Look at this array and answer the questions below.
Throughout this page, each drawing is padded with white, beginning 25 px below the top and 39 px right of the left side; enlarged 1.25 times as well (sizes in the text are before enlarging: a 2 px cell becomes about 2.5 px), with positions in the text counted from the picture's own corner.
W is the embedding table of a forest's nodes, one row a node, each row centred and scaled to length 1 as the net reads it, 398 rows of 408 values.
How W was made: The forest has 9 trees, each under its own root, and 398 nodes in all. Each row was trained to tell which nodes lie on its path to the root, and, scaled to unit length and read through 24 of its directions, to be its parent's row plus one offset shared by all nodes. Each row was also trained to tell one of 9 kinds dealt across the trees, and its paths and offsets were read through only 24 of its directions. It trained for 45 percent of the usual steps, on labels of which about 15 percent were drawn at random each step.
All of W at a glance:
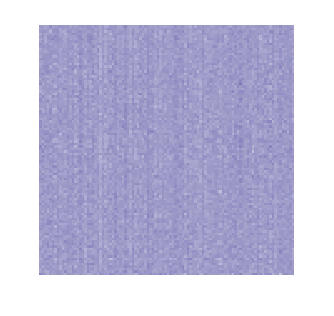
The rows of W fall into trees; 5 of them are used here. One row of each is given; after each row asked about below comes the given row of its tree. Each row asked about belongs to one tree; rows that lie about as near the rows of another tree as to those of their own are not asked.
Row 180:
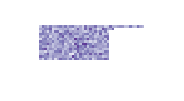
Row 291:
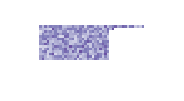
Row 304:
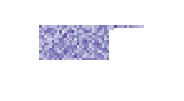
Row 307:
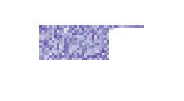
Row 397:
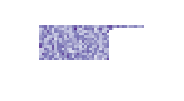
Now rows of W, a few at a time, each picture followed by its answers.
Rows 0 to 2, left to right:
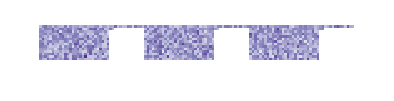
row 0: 180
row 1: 304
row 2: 180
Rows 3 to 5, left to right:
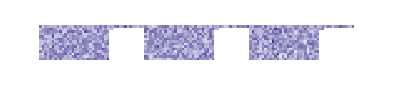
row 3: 304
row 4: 304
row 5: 180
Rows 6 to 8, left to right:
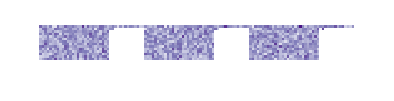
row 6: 307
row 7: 397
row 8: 291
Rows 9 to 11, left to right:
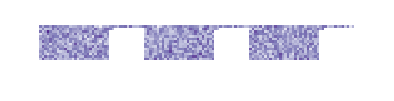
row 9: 291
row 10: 307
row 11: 291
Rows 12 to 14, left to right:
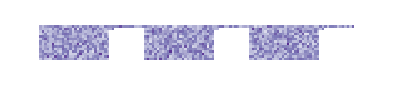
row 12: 180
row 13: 291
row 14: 304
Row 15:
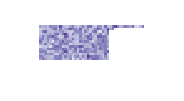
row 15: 291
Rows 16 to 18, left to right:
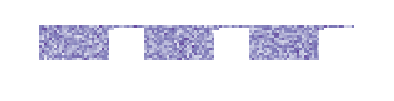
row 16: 307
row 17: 180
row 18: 291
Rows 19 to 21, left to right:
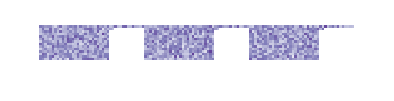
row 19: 304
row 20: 291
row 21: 291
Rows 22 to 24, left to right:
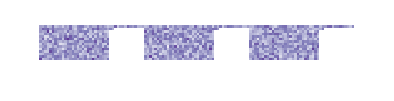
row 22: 304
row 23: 291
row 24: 397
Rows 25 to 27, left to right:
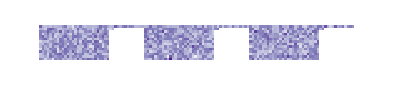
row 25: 304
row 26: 180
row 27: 291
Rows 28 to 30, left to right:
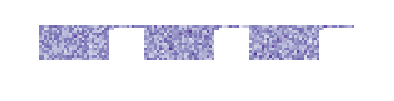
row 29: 291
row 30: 304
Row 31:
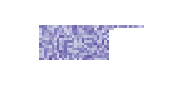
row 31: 307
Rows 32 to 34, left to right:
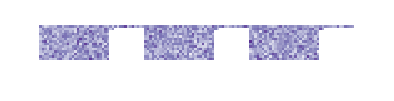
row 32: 304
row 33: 397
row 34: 397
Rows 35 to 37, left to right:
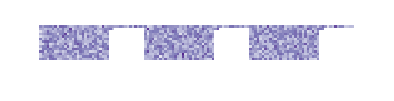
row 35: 307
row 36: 304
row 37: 291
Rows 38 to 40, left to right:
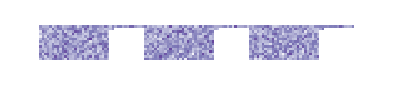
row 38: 307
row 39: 307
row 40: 180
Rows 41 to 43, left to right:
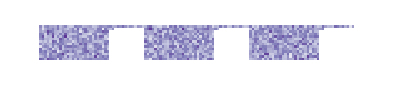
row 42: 307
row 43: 304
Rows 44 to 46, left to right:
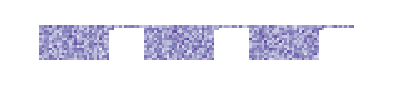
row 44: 307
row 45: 304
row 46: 291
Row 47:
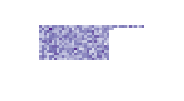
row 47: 304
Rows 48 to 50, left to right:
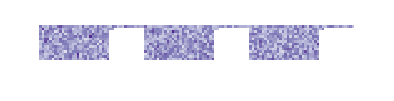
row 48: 304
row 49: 304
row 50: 397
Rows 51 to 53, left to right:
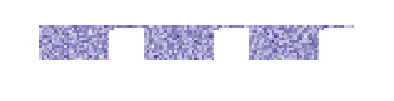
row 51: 397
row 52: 304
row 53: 291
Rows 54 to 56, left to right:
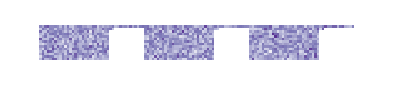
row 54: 397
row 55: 307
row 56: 291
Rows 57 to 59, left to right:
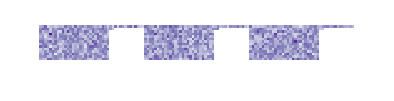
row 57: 307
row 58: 307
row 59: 304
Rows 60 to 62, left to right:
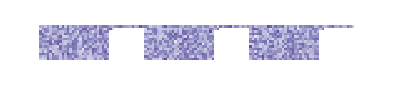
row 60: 397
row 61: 304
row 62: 307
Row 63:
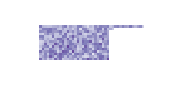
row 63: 304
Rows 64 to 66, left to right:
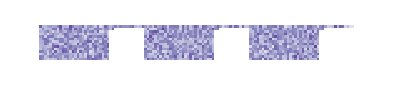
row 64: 304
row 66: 291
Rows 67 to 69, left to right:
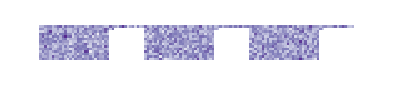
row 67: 291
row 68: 304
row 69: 304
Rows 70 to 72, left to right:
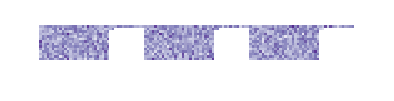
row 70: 397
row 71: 291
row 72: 307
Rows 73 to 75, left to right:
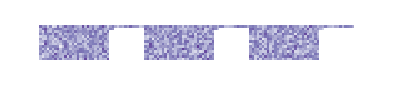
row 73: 307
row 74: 307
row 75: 307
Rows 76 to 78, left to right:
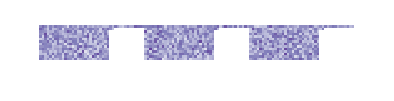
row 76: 180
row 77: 397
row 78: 304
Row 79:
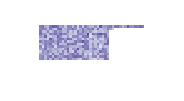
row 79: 397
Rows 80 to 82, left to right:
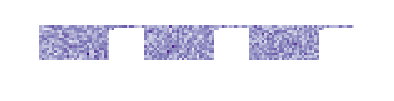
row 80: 291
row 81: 307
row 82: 180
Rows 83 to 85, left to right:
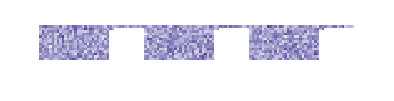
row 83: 180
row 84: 304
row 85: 291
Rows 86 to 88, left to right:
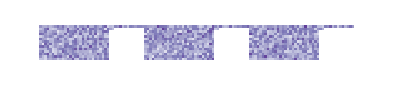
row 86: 307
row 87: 291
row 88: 307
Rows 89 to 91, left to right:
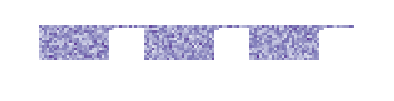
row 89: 307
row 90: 291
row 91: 397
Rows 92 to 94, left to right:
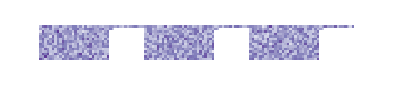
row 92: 180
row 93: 304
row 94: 304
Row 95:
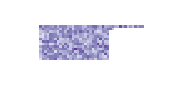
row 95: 307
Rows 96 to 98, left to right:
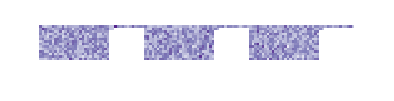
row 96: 304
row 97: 291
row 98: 397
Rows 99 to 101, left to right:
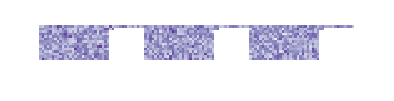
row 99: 291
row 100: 180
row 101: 397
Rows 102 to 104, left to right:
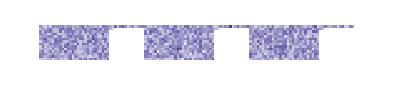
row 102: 304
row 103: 304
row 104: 291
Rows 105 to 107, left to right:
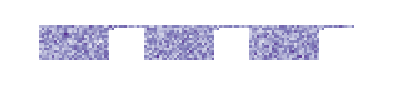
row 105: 291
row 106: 304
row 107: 307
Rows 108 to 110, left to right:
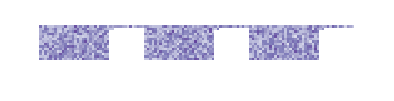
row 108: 307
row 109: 304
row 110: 291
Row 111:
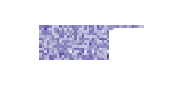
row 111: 307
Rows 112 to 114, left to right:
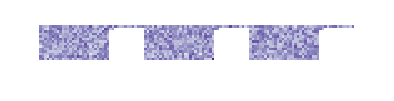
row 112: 291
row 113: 291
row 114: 291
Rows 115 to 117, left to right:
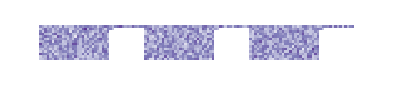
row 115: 397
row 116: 304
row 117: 304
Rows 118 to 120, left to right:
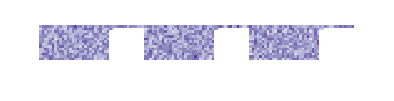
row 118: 397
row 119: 291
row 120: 304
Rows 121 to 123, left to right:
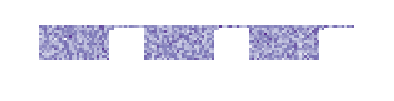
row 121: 307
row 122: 304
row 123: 291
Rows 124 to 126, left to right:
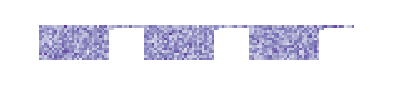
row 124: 307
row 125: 180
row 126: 291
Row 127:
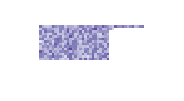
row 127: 304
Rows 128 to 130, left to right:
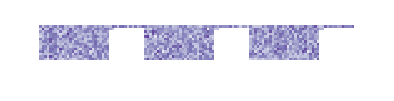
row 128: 304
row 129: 291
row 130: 304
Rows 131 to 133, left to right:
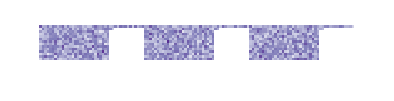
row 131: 304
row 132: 180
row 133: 304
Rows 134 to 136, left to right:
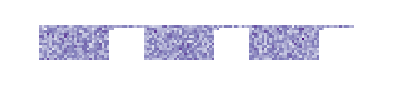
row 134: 291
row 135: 304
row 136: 180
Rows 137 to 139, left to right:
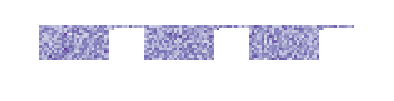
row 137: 307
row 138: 304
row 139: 180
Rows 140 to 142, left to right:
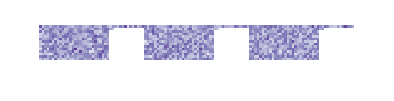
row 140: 304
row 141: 307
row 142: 307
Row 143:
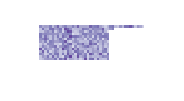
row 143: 180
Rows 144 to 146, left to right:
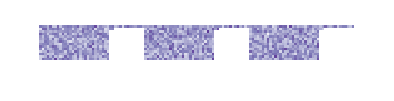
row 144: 397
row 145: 291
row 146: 304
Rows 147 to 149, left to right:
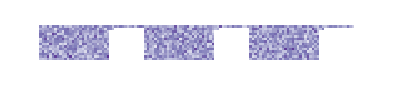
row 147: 180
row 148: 304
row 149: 307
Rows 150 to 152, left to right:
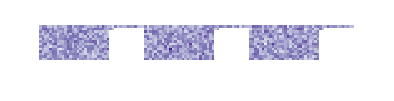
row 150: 304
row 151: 291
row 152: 397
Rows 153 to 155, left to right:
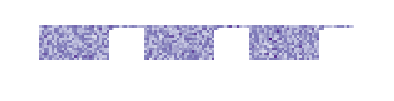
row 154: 291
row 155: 180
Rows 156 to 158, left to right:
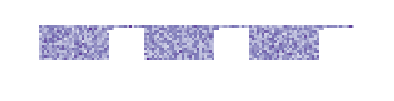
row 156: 180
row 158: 180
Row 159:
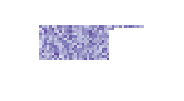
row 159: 304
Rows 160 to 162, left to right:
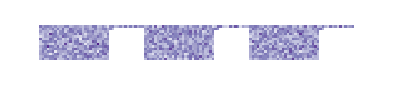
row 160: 307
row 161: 291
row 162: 307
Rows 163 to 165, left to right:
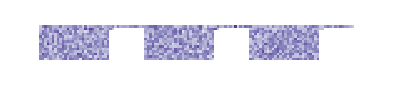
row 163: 180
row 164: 180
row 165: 304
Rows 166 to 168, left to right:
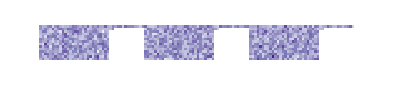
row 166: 307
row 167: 304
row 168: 397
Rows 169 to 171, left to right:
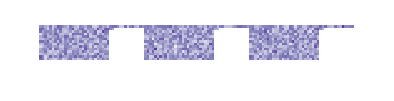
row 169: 291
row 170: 307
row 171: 291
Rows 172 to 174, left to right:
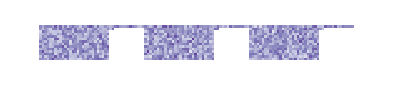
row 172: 307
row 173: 307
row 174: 304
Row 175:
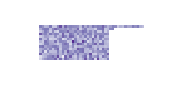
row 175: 307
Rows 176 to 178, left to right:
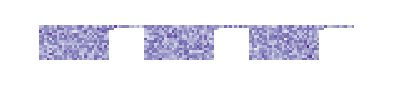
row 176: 291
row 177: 307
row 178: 304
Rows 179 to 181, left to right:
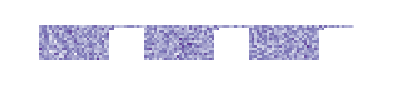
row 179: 180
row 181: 291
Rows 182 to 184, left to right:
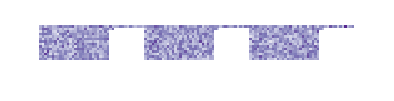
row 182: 307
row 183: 397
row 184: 307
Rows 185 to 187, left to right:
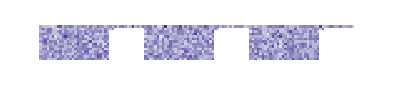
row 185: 304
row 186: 307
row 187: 307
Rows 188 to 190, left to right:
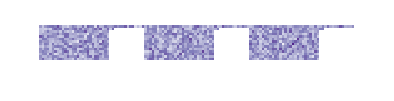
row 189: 397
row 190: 180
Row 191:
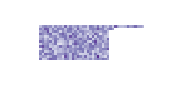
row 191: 307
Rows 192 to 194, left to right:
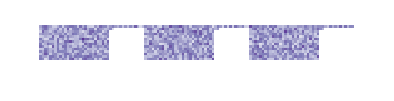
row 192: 307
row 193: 307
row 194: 307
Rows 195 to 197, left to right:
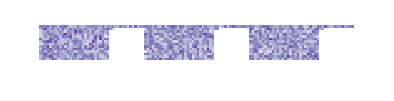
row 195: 307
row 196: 397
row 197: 291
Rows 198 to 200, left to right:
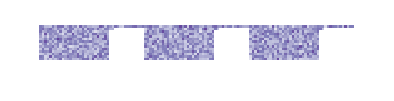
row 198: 304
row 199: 397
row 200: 397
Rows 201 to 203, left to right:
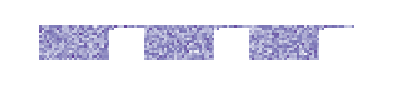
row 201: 291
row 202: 307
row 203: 291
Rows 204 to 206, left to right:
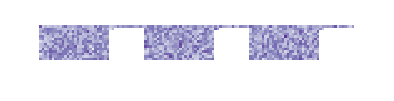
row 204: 304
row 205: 397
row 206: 304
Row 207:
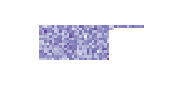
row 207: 304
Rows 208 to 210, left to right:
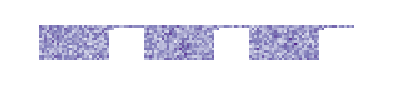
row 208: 180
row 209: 180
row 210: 291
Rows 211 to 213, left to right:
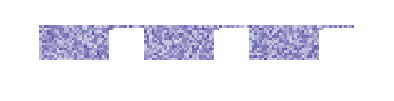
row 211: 291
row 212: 291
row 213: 304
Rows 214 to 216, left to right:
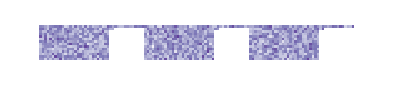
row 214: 180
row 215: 304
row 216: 291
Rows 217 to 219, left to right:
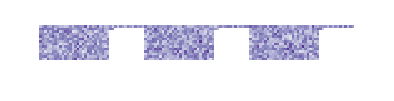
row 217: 180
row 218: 304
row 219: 307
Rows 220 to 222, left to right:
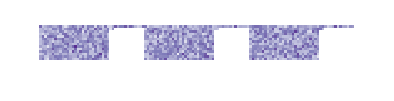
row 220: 304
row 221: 304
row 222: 291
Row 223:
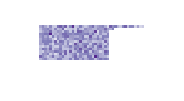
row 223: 291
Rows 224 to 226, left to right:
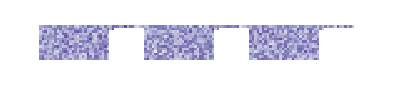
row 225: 291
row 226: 397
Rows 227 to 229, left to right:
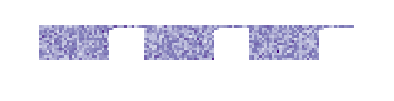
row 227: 291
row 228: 304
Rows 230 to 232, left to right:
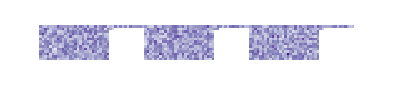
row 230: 307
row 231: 304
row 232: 307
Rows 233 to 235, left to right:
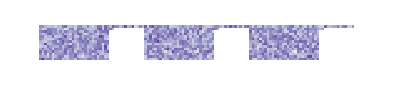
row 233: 291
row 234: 180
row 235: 304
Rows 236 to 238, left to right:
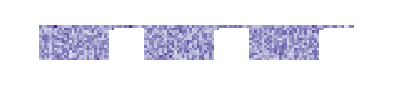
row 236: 180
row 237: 307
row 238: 291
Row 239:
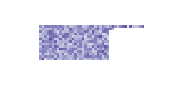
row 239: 291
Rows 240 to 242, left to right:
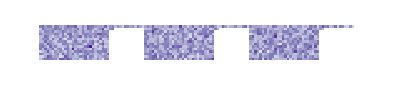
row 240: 397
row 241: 397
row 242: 291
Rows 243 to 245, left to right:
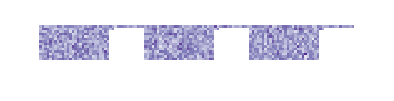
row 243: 397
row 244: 397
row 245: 180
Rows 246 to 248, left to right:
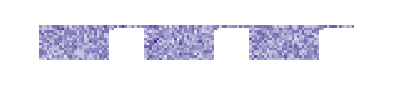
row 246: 291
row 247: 397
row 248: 291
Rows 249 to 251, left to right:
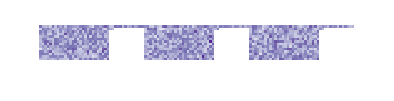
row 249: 304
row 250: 304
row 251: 307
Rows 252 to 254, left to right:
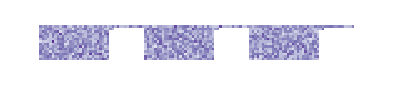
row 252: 180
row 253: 304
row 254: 180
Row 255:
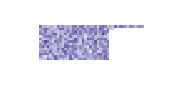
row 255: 307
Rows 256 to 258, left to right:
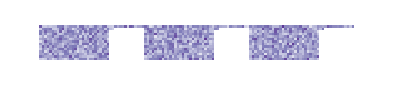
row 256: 304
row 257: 307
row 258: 180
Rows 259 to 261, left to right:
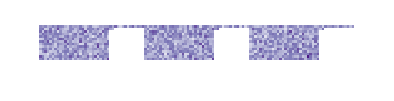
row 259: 291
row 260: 291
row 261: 304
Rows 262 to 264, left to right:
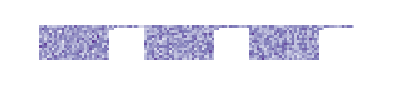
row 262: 307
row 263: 397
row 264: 307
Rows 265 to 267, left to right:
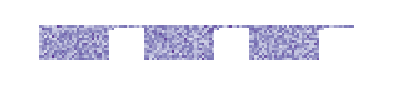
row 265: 304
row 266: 291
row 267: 307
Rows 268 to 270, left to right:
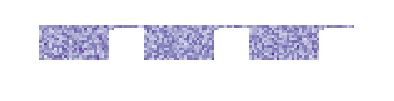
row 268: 307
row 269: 304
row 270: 397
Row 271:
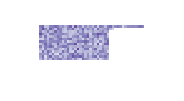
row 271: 397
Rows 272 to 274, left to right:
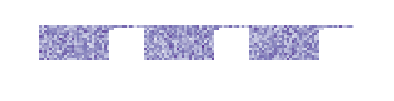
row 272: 291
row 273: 291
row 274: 307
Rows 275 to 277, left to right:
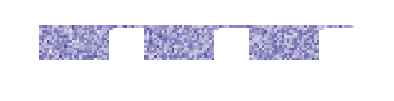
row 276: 304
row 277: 307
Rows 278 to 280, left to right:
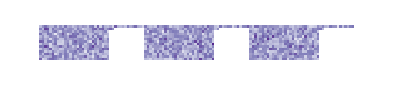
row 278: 307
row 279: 304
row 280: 180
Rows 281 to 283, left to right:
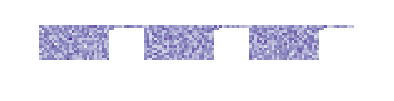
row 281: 397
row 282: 291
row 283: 291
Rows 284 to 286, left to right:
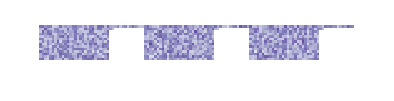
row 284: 307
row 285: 307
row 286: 307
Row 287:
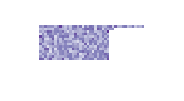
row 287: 291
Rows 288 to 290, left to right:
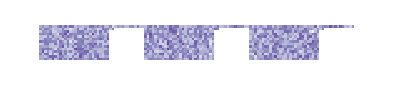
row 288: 307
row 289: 180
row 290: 307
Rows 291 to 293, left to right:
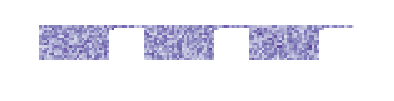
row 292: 397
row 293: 291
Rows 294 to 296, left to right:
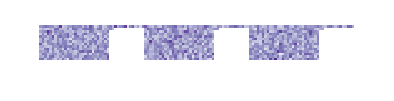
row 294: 291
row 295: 304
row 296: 180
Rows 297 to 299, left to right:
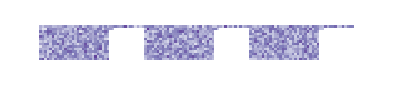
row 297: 291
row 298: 307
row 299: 304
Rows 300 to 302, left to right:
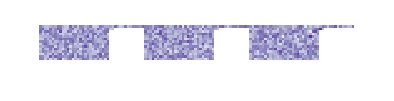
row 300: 304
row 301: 397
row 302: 291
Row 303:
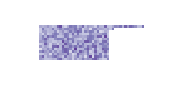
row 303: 304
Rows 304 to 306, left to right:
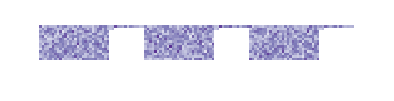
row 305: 304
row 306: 304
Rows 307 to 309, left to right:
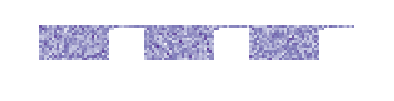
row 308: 397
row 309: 304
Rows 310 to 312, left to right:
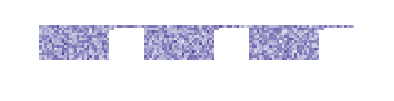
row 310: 397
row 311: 291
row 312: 180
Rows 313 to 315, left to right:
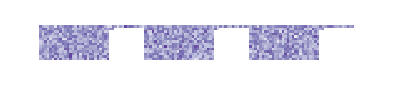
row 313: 304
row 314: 397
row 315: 397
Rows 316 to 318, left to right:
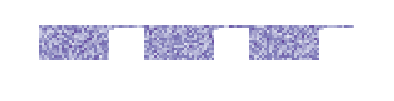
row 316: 307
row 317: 304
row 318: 307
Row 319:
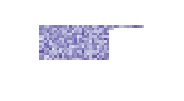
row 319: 307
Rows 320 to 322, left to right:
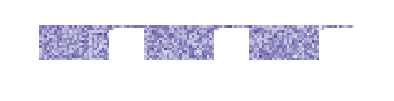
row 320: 397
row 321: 291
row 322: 304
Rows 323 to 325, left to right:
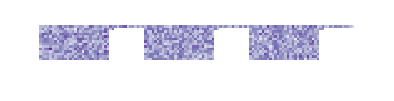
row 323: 291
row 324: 397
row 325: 307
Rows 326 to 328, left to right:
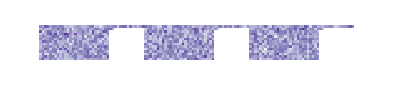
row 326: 291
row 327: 304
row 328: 180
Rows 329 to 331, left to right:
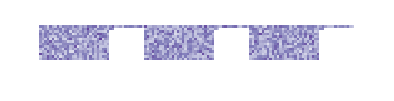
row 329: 397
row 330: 397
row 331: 307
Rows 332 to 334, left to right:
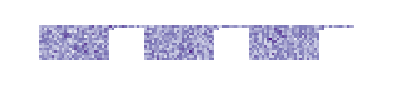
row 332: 291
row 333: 397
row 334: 180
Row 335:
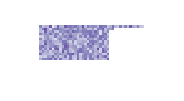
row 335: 307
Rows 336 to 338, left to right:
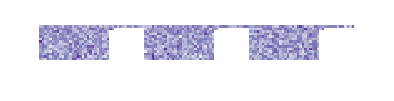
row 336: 180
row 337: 397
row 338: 291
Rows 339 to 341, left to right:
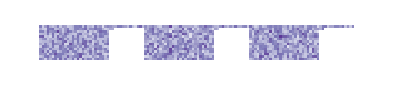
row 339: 180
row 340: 307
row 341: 304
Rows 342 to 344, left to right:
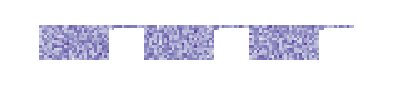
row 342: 304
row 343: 180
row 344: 307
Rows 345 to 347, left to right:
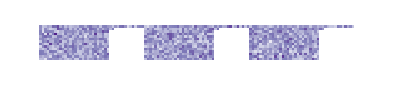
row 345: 291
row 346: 291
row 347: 180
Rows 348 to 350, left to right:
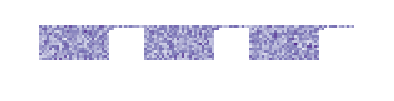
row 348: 307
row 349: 291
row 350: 291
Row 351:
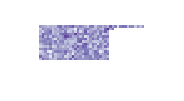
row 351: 291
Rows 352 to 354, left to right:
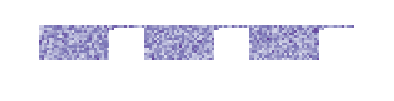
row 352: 291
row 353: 397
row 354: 291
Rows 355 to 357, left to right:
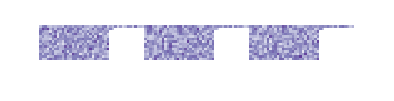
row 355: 307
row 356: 307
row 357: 307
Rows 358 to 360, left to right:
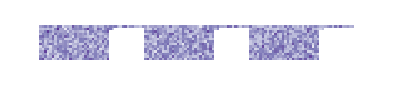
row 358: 291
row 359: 291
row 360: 304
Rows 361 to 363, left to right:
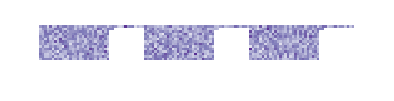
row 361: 291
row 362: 307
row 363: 291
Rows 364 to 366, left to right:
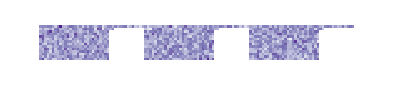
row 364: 291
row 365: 291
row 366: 397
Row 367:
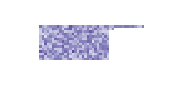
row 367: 304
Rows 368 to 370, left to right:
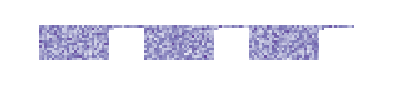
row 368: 397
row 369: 304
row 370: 307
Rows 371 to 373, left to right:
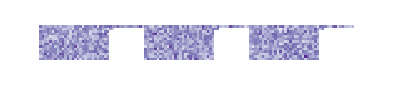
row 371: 397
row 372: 291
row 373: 291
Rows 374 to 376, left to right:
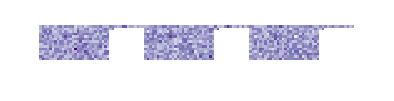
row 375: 291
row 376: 304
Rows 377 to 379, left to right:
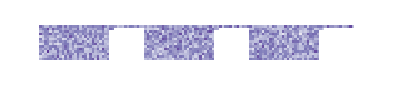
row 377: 307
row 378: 291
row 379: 397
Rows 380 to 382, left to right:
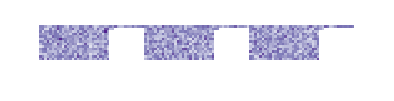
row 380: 291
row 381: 307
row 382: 304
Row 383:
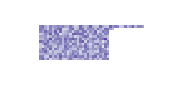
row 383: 291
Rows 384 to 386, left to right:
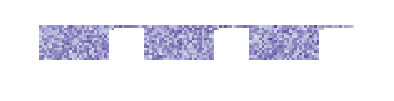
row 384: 304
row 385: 307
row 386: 307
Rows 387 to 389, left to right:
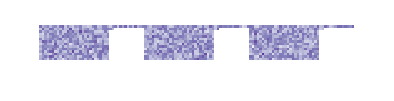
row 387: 304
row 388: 304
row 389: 304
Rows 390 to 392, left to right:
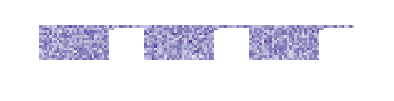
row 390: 307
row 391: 397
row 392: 291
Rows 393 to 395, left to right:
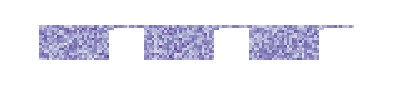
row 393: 180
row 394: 180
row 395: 304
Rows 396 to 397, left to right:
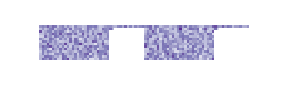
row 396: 397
